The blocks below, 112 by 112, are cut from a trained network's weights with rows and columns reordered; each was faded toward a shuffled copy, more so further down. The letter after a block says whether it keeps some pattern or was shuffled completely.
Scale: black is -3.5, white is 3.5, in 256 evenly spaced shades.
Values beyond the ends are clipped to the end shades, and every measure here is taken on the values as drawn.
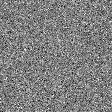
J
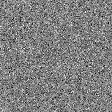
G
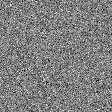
J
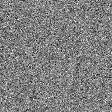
G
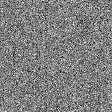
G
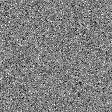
J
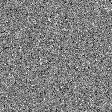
J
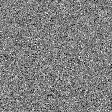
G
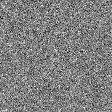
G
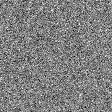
J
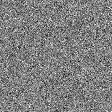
G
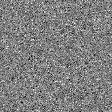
G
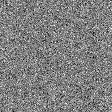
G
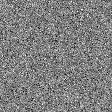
J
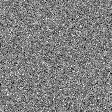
J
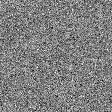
J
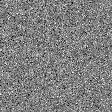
J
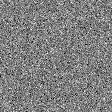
J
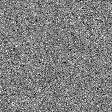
J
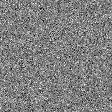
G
